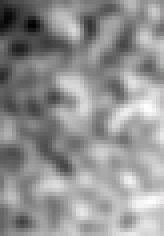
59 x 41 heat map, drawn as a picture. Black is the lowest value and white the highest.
The ninth with the lowest average is the top left. Neither half mirrors the other. The field is mottled with small blotches. The bottom right is the ninth with the highest average. Values rise toward the bottom right.
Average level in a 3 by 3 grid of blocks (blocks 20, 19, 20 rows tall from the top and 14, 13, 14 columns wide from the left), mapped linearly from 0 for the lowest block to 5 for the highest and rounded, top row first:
0 2 3 / 1 3 4 / 3 4 5
